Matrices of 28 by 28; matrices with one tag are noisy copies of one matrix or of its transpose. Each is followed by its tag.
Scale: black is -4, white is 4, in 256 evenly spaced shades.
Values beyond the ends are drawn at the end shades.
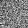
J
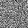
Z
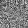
J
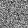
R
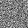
Z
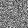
Z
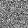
R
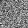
J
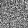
J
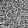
J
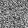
R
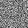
Z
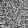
J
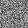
R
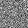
Z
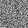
Z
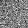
J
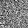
J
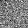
J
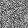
R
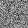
R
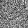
J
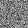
R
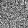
J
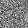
R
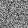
R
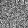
J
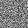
Z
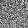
J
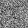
R
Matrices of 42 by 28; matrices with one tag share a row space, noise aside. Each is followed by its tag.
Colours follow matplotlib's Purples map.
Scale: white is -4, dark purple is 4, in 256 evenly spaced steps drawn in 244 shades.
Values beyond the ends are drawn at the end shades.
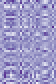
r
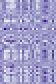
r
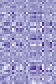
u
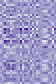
r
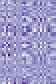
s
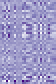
s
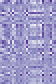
u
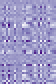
s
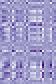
u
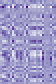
u
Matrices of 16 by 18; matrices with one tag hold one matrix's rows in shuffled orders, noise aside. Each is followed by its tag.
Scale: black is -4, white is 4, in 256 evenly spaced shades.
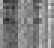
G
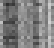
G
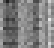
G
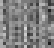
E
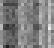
G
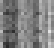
G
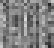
E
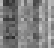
G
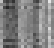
G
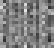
E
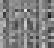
E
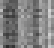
G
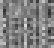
E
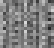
E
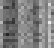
G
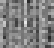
E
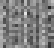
E
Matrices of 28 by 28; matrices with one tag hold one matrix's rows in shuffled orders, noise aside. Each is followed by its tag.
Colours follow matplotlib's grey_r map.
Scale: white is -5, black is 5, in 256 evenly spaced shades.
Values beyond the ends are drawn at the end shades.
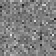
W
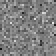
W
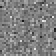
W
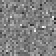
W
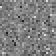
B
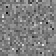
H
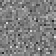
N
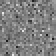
H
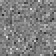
N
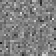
W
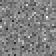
B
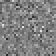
H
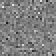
H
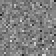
W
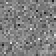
N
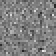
W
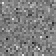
H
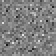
H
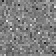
N
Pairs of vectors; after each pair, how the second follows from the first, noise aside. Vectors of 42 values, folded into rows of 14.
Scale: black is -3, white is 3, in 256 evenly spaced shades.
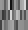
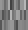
shrunk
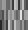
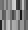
sign-scrambled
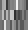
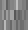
shrunk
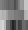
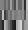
sign-scrambled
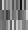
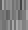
shrunk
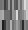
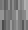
shrunk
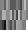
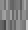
shrunk
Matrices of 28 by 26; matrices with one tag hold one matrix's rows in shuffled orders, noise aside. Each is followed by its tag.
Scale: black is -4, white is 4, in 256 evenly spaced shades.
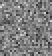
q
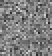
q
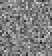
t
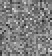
t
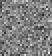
t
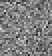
q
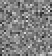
t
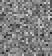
t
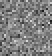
t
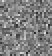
q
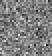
q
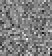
t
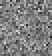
q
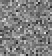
q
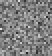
q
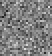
t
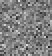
q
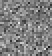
q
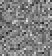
t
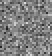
t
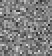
q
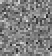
q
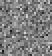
t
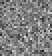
t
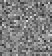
t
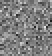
q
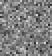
q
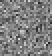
q
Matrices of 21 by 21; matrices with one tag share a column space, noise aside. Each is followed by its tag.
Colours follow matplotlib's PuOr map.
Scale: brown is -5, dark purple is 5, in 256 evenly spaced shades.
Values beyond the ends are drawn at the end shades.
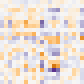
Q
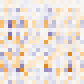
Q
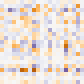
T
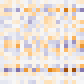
T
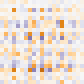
Q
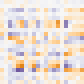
Q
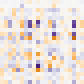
Q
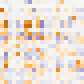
Q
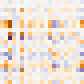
Q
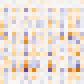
Q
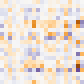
Q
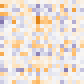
T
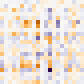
Q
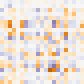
Q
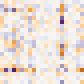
T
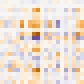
Q
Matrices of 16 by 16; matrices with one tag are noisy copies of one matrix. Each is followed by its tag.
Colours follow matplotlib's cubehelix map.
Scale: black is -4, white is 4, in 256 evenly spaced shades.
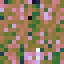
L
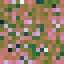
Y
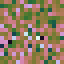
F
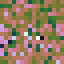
F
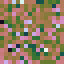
Y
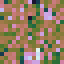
L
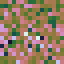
F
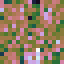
L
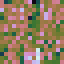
L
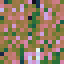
L
